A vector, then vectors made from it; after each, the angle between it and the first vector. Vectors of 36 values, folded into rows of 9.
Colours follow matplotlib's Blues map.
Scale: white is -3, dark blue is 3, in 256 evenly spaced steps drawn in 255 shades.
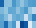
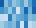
orthogonal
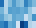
nearly parallel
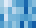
orthogonal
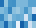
nearly parallel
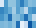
nearly opposite
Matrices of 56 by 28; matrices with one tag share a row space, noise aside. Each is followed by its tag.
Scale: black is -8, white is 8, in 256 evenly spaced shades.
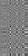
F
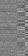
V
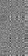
F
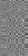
F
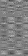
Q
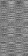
Q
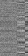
V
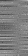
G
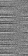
G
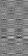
Q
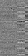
V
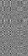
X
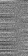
G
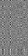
X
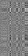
F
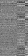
V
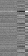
V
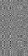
X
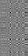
F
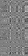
F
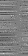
G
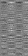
Q
